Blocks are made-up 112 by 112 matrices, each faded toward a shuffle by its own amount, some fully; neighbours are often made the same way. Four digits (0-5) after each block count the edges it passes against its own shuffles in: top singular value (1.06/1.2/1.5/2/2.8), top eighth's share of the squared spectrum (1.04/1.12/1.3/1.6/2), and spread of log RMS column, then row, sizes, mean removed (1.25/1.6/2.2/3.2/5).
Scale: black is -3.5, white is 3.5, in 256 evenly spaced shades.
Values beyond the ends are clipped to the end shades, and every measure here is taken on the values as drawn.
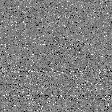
1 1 0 2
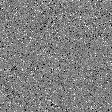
0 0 0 0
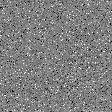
0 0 0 0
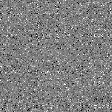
4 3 1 2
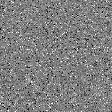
3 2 1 1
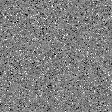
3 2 0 1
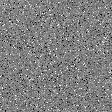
2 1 0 0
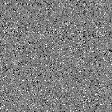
3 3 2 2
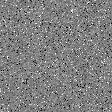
1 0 0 0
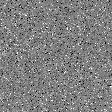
0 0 0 0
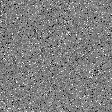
0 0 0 0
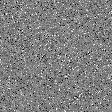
2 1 0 0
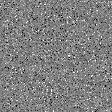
3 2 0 1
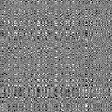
5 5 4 4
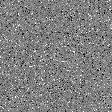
1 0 0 0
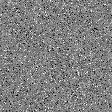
2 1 0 0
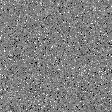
2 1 0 0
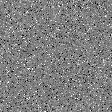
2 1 0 0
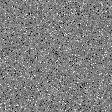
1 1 0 0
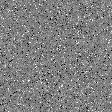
1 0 0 0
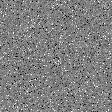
1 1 0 0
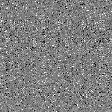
4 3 2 2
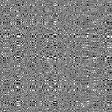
5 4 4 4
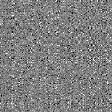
4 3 2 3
